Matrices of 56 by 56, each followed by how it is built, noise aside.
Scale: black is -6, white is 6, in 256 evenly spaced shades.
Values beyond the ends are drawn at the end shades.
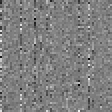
uneven columns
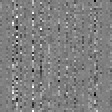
uneven columns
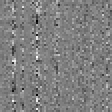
uneven columns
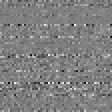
uneven rows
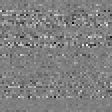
uneven rows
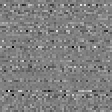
uneven rows
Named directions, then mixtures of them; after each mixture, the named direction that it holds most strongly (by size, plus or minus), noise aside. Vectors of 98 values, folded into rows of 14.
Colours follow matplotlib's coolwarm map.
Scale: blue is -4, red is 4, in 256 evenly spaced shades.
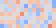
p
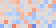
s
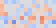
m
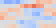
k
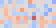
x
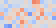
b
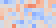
k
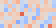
p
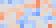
k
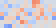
b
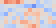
k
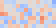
m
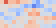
k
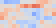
k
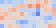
k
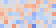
s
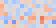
m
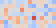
x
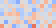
s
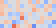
s
